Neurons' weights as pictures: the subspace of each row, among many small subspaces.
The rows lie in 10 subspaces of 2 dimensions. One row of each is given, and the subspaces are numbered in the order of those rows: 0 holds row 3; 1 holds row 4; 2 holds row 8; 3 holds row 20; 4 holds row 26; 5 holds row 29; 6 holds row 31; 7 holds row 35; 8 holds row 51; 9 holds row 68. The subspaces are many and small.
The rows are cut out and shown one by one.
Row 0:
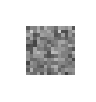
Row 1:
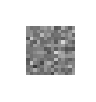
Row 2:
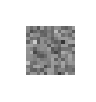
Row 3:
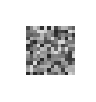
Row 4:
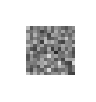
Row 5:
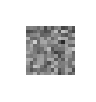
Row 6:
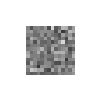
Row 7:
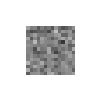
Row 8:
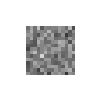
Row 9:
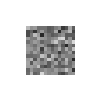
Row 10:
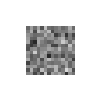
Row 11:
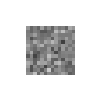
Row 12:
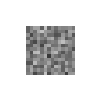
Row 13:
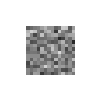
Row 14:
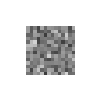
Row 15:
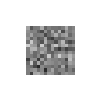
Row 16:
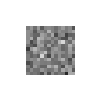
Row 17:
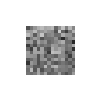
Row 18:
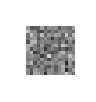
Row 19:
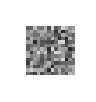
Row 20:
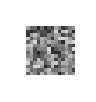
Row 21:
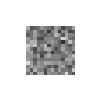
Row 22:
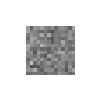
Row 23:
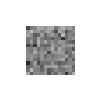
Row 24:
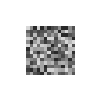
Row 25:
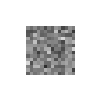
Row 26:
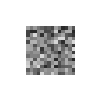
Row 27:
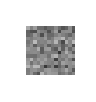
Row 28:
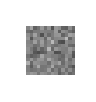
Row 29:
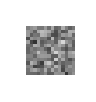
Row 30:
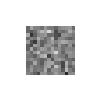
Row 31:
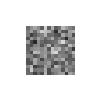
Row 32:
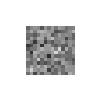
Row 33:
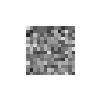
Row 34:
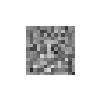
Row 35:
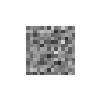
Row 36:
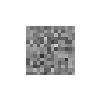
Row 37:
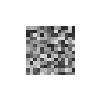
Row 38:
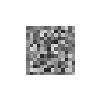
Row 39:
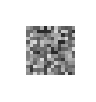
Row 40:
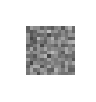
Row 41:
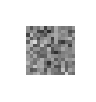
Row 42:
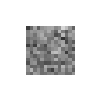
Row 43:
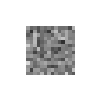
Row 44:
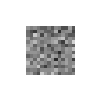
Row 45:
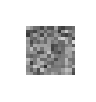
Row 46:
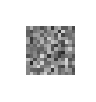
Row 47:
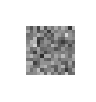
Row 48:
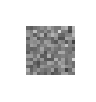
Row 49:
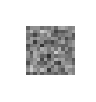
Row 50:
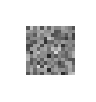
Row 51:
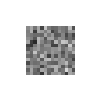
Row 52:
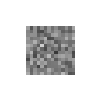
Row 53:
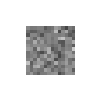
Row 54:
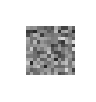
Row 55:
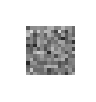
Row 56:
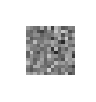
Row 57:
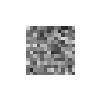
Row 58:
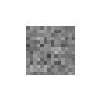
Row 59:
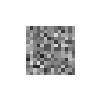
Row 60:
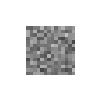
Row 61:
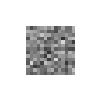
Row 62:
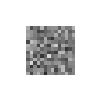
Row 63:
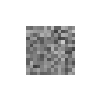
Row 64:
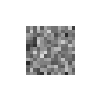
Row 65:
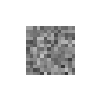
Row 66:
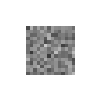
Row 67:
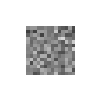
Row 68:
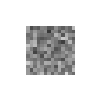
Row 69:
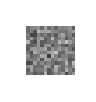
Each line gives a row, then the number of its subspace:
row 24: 9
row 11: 7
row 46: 0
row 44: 4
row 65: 9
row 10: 8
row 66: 1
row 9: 4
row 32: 7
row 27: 4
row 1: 5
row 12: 6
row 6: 0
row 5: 6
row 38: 1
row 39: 6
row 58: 7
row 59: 1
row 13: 4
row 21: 9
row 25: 3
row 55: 2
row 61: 5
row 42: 9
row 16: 9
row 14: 8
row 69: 6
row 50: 1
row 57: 9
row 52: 1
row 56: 0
